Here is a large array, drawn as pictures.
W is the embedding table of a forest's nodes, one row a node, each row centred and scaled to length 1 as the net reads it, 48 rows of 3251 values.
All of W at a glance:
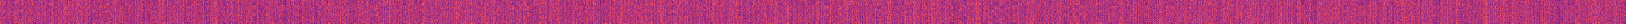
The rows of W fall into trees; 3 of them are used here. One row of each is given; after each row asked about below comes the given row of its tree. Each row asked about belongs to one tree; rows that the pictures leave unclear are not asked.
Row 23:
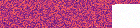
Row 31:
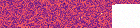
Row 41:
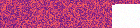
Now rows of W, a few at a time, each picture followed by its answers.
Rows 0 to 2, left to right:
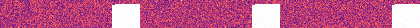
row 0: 41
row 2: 23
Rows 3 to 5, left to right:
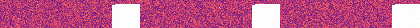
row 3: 41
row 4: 41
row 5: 23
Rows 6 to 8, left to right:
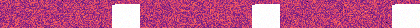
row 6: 41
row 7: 41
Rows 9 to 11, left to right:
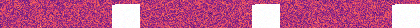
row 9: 41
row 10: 31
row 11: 41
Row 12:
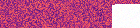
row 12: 23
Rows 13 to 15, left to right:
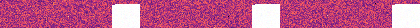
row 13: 31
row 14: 31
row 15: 23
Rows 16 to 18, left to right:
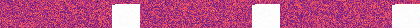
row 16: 31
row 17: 23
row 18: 41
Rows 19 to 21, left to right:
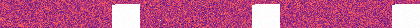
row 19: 31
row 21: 41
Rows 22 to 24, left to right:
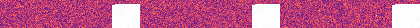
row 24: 41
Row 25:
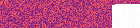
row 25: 23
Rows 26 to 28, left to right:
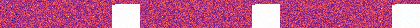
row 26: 31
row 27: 23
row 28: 23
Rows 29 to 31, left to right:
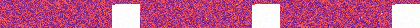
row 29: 31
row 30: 23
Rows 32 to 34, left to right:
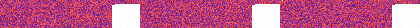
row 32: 41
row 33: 23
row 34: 23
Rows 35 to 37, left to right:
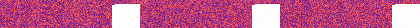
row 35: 41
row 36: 23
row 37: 41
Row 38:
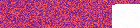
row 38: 23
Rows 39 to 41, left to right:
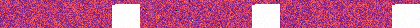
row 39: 41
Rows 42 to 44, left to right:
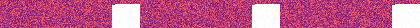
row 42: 23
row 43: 23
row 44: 41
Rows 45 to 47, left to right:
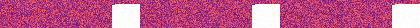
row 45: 41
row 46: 41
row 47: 41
